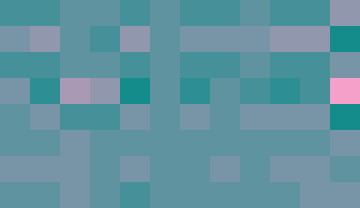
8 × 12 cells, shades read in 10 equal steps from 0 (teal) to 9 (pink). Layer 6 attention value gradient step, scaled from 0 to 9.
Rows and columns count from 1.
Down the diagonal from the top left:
2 5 3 5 4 3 3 3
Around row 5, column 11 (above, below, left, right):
2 3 4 0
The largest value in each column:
4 5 6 5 5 3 4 4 4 5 5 9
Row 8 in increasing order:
2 3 3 3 3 3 3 3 3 4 4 4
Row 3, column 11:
2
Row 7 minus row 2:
0 -1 1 1 -1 0 -1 0 -1 -1 -1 3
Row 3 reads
2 2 3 3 2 3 2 2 3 2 2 4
